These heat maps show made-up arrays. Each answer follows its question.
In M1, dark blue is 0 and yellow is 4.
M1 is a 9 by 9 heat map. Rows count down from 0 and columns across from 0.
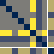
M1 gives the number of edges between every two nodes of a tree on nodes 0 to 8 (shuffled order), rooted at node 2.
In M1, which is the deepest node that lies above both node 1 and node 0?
6
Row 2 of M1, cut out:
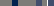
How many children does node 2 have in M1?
2
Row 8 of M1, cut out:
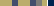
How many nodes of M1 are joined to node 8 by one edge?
2
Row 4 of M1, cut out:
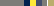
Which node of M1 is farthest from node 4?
5
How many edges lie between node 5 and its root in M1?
2
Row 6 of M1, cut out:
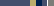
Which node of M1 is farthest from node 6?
5
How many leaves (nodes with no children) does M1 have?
6
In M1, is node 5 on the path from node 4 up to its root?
no
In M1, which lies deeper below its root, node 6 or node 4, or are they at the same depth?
node 4
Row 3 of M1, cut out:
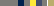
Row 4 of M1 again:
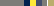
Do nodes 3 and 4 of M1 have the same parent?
yes
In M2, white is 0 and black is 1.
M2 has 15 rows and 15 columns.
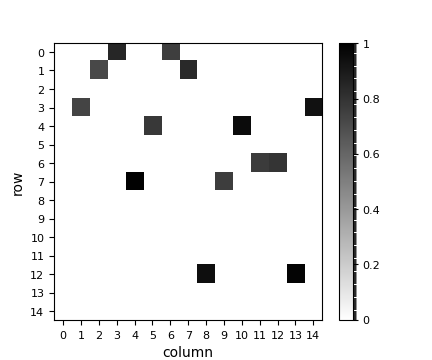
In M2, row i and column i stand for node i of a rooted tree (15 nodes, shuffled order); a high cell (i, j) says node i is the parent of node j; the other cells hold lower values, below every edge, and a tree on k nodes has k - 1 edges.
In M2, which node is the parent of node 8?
12
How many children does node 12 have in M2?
2
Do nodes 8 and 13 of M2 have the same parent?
yes
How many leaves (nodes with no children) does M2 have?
8
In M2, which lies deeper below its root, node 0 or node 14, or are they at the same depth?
node 14
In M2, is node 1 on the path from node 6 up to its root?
no
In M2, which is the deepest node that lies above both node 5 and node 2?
1
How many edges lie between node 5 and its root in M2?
5
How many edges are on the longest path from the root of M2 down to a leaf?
5
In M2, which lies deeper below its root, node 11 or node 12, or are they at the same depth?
the same depth
